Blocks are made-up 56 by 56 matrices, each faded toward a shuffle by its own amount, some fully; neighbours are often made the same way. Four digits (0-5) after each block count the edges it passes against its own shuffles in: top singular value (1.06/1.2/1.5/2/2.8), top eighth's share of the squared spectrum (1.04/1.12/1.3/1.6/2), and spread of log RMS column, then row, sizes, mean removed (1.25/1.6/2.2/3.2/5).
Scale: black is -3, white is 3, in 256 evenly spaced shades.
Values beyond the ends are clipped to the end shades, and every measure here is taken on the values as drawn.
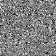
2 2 0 2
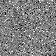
1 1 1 0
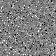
0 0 0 0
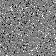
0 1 0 0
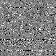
2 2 0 3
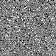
1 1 0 2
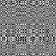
5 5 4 4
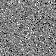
1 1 0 0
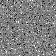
0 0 0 0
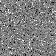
1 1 0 0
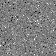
0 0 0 0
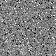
0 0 0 0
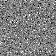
2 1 0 1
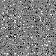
3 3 1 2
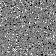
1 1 0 0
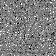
2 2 0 0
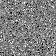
0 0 0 0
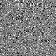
3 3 1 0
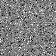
0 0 0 0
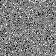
1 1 0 0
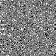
3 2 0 1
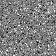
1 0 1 0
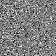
3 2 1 1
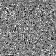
2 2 0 0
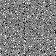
0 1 1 0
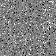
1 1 2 0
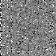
1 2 3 0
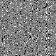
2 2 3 0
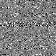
1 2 0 3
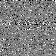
2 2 0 3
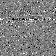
2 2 0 2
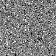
0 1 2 0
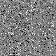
1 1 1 0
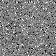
2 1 0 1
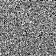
0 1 0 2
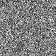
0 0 0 1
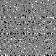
4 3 1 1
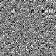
3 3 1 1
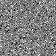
2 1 0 0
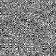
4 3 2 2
